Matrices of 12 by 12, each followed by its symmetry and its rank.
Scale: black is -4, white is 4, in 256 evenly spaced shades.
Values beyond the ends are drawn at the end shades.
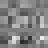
neither, rank two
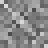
symmetric, full rank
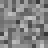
neither, full rank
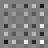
symmetric, rank one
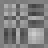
symmetric, rank one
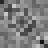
symmetric, full rank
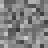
neither, full rank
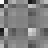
symmetric, rank one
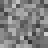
neither, full rank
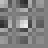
symmetric, rank one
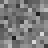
symmetric, full rank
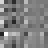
neither, rank two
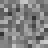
neither, full rank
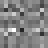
neither, rank two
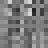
neither, rank two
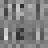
neither, rank two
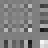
symmetric, rank one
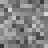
neither, full rank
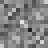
symmetric, full rank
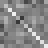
symmetric, full rank
